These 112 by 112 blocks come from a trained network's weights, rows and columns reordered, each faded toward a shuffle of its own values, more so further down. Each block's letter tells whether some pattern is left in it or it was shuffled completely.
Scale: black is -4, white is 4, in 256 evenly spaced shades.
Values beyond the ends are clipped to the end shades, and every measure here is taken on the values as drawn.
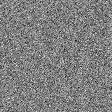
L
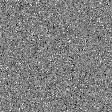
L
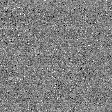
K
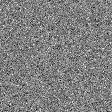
L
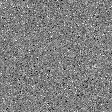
L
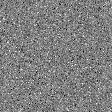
L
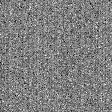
K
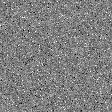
L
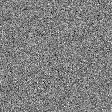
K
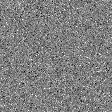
L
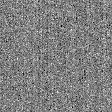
K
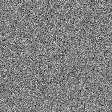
L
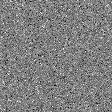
L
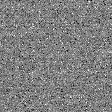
K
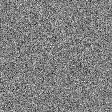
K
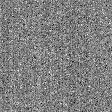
K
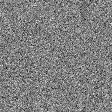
K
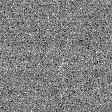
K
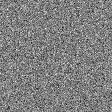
L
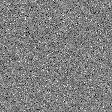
L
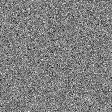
K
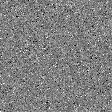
L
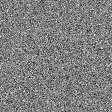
L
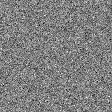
L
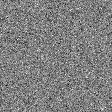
L
